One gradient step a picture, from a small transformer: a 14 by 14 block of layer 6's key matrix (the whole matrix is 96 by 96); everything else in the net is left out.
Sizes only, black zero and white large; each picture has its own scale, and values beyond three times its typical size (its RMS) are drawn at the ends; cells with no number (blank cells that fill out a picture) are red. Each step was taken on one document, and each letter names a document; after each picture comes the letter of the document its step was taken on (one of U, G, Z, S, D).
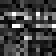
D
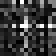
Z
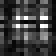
D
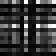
Z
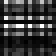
Z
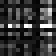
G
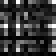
Z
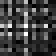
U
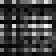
D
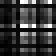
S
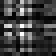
U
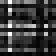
U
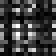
U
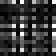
G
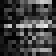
G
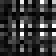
G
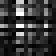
S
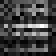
U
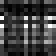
D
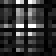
S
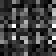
Z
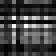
D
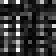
Z
